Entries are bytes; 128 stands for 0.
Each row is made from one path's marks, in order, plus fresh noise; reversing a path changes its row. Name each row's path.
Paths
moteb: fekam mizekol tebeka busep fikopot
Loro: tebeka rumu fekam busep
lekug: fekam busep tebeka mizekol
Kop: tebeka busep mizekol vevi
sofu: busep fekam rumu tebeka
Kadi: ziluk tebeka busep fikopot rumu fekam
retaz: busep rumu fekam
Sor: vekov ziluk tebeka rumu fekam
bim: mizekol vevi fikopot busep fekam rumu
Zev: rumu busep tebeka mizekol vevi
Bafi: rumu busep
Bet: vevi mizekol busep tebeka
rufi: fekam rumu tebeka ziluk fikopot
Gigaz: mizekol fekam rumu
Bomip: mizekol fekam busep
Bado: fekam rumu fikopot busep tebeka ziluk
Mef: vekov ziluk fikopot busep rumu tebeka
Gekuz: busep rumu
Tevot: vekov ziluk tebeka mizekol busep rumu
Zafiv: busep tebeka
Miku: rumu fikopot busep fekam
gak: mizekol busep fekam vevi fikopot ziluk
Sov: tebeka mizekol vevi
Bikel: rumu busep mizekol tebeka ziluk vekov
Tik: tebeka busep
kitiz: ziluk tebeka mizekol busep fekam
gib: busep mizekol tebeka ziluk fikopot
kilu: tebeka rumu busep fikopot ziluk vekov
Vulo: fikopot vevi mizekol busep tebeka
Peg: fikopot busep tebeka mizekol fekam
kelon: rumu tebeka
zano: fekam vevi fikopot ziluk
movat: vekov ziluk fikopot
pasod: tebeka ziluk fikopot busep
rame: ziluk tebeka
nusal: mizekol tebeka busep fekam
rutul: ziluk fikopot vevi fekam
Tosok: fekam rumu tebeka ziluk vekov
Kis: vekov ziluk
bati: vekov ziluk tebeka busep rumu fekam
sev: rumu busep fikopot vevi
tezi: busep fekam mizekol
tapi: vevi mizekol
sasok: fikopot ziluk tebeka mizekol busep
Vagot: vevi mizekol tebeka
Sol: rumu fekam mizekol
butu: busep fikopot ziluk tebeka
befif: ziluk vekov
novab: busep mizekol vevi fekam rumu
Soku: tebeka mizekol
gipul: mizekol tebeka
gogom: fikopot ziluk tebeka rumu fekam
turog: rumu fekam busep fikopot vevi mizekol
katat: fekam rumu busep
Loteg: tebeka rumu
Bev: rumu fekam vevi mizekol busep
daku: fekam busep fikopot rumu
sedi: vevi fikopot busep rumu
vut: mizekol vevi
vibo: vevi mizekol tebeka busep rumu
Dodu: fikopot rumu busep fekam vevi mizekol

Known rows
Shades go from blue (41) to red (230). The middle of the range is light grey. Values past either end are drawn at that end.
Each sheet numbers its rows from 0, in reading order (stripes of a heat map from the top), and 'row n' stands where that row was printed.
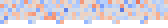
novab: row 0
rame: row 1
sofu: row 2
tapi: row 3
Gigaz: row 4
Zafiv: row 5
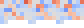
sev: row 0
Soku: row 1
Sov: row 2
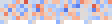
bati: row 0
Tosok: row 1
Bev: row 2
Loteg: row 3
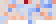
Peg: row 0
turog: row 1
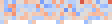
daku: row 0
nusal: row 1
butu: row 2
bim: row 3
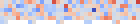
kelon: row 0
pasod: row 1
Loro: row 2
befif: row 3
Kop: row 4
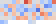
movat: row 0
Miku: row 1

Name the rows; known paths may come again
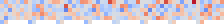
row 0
retaz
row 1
zano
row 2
Loro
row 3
pasod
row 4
Soku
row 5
Tevot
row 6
gak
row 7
lekug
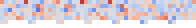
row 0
Bikel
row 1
Tosok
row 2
Tik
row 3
Zev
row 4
katat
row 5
Kadi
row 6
novab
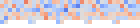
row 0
gib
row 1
kelon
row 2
Bev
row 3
gipul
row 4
nusal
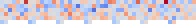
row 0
Kis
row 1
Vagot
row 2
moteb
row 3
Sol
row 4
sev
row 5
gogom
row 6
Gekuz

